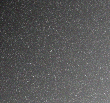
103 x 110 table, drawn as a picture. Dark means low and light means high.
Ninth with the highest average: bottom right. Slope: up to the bottom right. Stripes: none. Ninth with the lowest average: top left.
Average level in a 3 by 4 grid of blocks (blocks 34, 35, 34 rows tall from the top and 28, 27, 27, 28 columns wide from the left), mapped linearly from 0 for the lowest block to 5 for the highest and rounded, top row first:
0 1 2 3 | 1 2 3 4 | 2 3 4 5
